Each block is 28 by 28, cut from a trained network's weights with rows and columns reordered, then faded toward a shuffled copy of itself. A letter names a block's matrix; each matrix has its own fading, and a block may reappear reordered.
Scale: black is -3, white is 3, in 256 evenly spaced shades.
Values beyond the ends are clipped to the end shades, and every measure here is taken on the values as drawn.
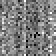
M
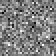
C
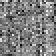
M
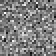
C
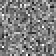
C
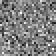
C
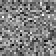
C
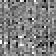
M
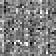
M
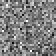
C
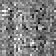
M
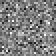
C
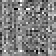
M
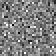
C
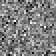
C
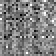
M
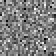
C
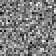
C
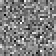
C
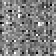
M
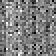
M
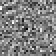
C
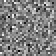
C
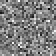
C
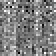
M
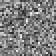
C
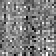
M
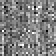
M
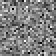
C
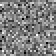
C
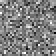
C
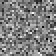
C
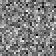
C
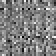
M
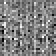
M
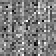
M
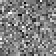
C
